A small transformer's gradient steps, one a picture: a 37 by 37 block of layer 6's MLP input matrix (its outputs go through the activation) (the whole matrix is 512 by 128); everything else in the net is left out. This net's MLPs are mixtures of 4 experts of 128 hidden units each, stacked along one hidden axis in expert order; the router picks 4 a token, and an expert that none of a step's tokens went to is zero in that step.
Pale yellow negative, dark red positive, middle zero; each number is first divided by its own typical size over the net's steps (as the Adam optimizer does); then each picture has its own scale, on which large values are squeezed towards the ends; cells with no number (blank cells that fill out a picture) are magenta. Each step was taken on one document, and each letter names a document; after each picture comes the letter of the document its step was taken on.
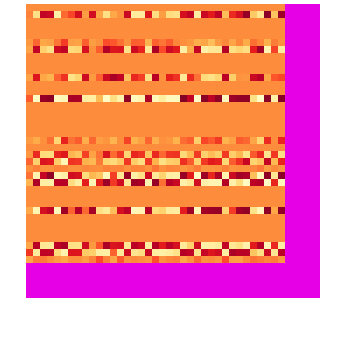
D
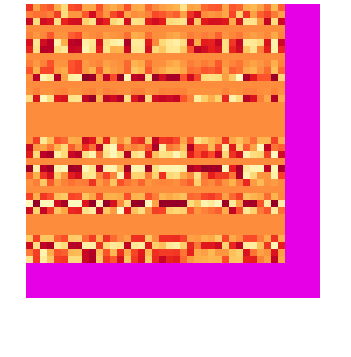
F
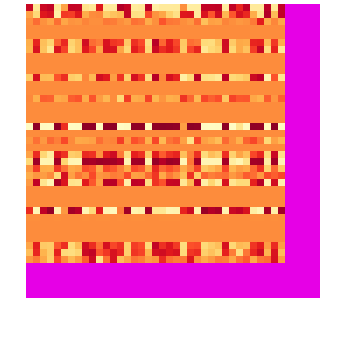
D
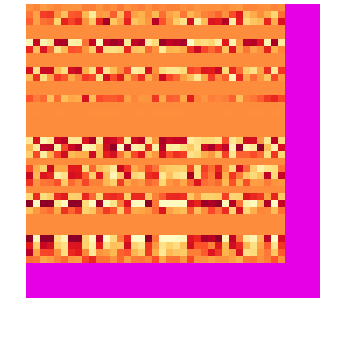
F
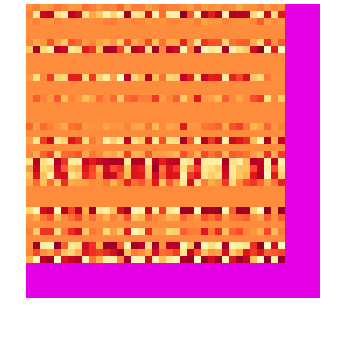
D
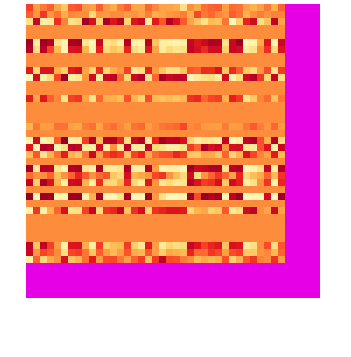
F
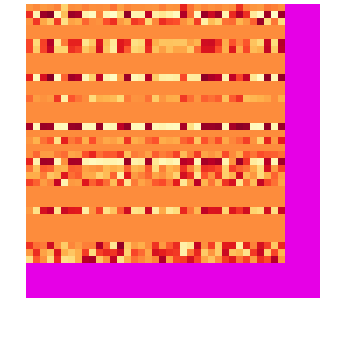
D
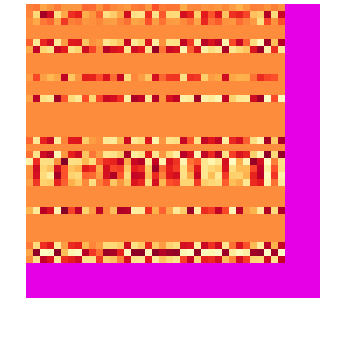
D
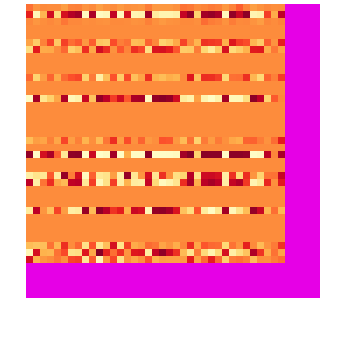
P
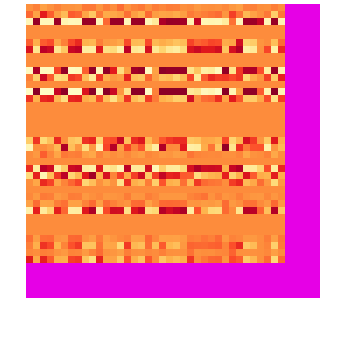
F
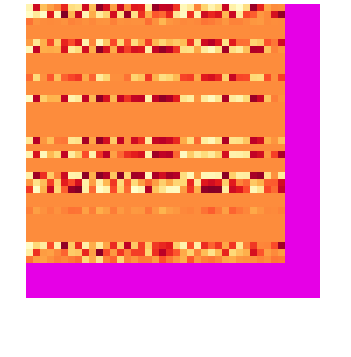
P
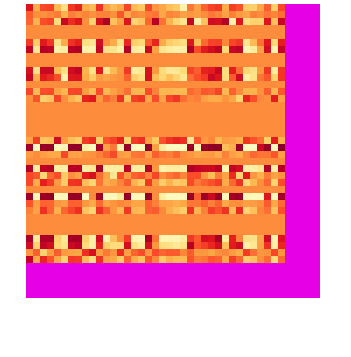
F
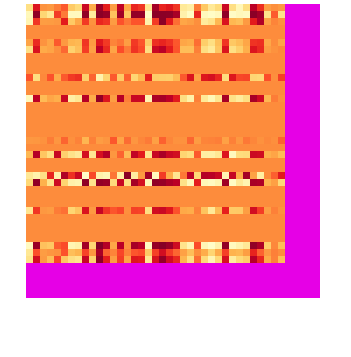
P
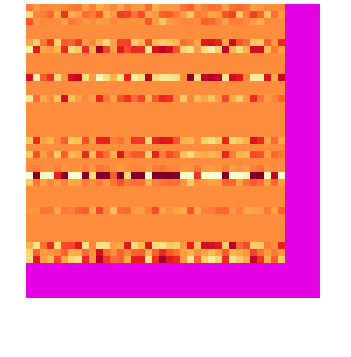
P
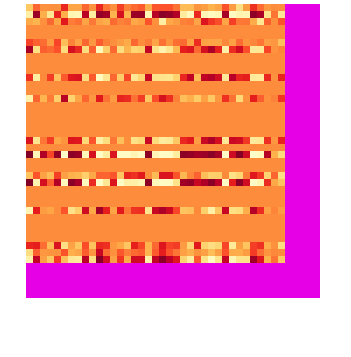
P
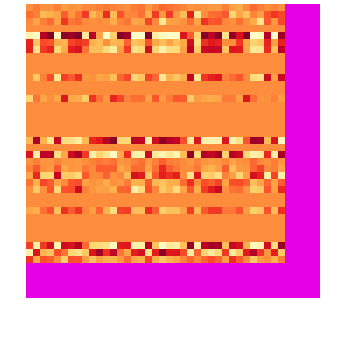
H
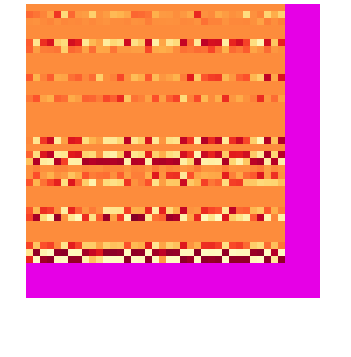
D
